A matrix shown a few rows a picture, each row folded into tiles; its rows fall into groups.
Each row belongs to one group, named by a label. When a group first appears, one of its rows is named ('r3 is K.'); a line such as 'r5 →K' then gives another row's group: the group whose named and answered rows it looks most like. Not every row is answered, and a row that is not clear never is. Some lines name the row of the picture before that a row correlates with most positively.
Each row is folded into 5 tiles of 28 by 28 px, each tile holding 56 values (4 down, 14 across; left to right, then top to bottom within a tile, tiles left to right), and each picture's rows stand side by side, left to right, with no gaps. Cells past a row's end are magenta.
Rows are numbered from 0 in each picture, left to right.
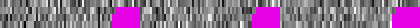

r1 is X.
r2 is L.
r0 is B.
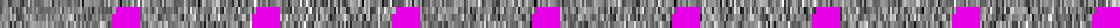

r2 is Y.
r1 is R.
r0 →X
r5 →B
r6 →R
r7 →X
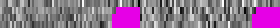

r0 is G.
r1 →B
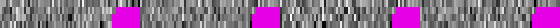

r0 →G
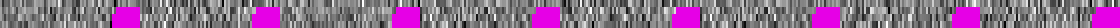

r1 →Y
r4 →Y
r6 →X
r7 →B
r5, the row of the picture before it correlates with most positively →2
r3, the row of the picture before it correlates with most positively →2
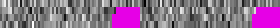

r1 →Y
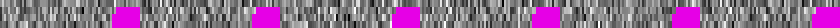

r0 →R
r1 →Y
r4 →X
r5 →Y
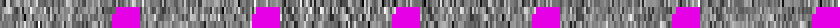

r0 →X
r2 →Y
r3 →Y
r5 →X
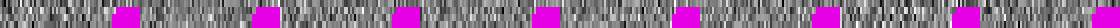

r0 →Y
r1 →X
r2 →L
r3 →R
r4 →R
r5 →Y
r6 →L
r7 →G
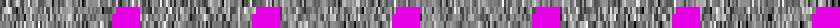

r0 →X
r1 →Y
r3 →B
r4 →R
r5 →G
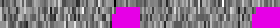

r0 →L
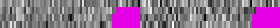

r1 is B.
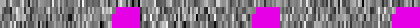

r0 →G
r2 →Y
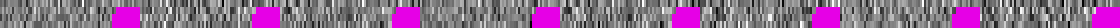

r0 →B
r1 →Y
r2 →G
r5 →X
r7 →Y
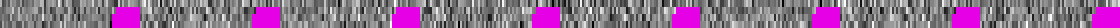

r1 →B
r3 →G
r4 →Y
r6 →B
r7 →X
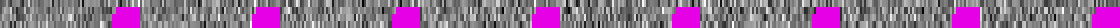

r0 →X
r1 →R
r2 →X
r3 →R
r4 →G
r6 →R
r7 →L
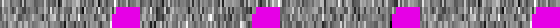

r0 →R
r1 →X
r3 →R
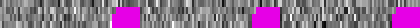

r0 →L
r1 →X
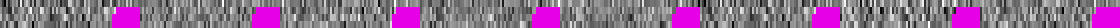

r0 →Y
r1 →B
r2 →R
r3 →X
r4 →G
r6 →B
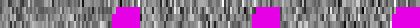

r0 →X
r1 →B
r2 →R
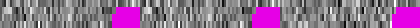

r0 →X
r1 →X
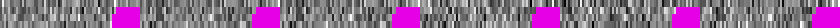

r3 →B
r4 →Y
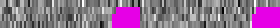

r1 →R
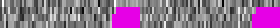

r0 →R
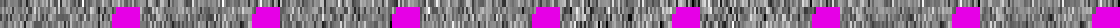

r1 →G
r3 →X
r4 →G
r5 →B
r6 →G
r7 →G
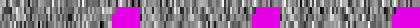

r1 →B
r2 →B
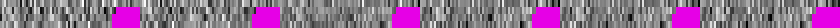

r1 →B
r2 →G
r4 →G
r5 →G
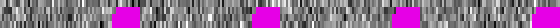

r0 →G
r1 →X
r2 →B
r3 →R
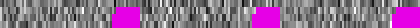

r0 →L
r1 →Y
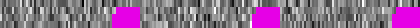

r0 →Y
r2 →G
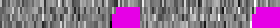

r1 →R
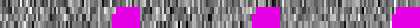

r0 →Y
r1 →G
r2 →R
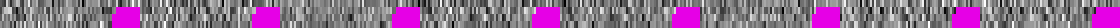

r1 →Y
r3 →Y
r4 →Y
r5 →R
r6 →B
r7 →B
